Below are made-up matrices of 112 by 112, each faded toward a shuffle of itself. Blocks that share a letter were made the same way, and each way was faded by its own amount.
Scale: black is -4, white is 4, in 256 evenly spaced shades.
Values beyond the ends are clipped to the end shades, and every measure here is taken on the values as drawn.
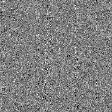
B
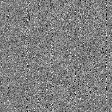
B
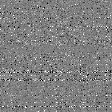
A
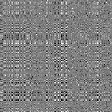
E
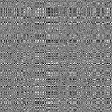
E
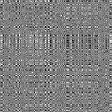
E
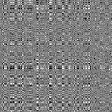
E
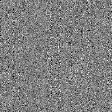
B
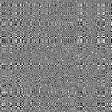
E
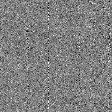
B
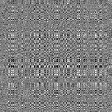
E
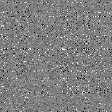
A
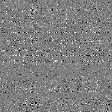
A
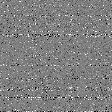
A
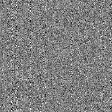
B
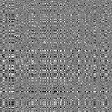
E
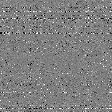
A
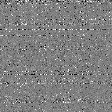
A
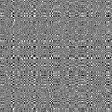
E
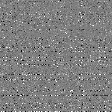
A
